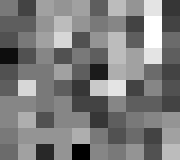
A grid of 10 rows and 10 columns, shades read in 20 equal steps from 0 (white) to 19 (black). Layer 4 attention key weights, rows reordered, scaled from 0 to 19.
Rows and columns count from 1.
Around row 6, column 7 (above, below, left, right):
6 9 4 14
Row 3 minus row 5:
0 0 -3 -4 1 -9 -1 5 -11 -3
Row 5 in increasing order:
6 7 7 10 10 11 12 13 14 17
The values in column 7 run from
2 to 13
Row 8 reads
9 6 13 9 9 15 12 10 9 8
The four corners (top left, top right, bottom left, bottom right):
10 15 11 5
